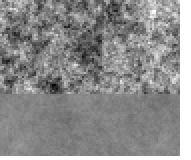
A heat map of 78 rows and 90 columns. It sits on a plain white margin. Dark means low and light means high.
Neither half mirrors the other. The field is mottled with small blotches. The bottom part is calmer, past a seam about 60% of the way down. No regular stripes run through it. On average the colour sits 50% of the way up the scale.
